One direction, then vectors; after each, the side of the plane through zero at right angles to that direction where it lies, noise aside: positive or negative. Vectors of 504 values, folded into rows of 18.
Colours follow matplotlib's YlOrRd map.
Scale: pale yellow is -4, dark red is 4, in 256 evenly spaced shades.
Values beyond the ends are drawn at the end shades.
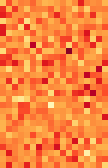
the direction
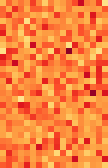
positive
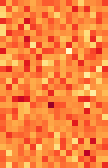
negative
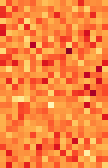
positive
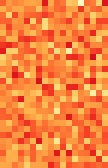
negative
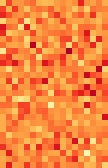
positive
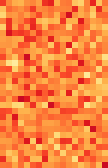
negative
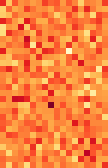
negative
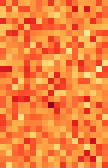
negative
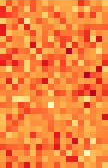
positive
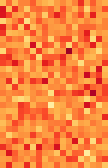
positive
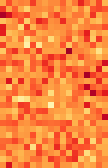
positive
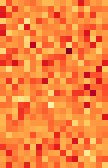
positive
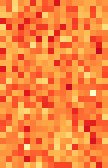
negative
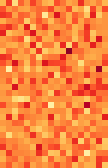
positive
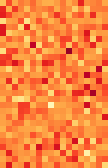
positive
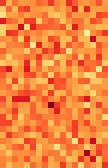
negative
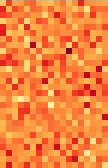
positive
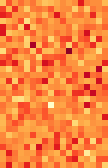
positive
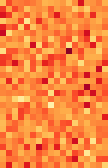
positive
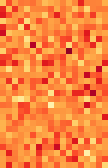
positive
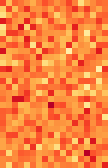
negative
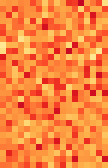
positive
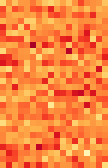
positive
